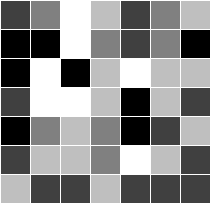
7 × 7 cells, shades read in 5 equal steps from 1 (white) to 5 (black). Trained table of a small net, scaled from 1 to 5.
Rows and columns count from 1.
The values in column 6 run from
2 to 4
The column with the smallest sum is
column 3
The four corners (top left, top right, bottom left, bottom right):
4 2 2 4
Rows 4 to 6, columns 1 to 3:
4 1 1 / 5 3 2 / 4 2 2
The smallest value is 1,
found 7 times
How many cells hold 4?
13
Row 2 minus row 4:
1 4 0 1 -1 1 1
